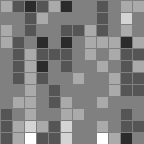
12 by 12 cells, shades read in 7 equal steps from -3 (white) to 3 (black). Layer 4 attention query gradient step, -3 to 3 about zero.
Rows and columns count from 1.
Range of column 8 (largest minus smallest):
1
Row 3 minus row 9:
-1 1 2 0 -1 2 1 -1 2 0 -1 0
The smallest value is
-3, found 2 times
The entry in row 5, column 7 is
0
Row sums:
3 -1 1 2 3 2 1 1 -3 -1 -3 -5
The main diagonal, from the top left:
-1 0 1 2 1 1 -1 0 -1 0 1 0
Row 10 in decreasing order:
1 1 0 0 0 0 0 0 0 -1 -1 -1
